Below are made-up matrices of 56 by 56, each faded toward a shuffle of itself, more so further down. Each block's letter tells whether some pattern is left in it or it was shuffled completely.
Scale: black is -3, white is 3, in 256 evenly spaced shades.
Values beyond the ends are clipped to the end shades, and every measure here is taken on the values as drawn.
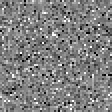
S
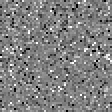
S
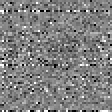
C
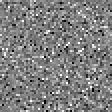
S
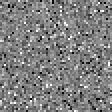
S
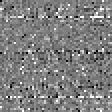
C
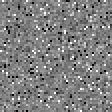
S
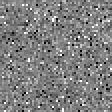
S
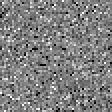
S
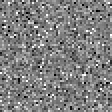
S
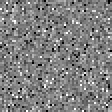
S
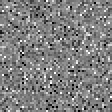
S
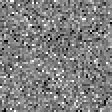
S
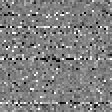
C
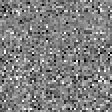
C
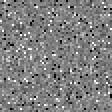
S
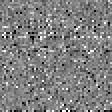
C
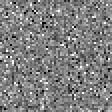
S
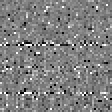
C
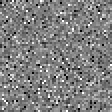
S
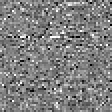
C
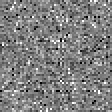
C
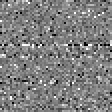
C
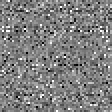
C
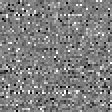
C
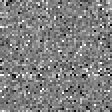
C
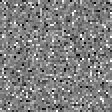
S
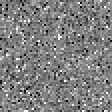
S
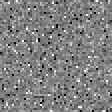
S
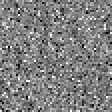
S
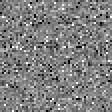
C
